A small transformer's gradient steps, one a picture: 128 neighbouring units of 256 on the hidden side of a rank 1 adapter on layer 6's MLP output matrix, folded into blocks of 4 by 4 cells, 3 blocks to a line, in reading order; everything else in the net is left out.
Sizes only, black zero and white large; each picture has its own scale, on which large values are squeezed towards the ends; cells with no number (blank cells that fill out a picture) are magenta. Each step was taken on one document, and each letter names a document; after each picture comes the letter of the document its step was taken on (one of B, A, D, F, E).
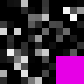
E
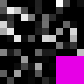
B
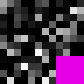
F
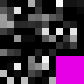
B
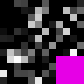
E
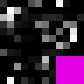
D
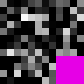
F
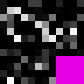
B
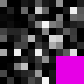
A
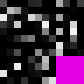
D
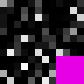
F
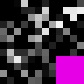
E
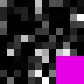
F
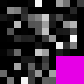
D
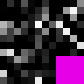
E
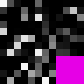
F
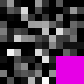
A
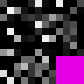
B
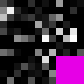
B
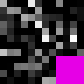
B
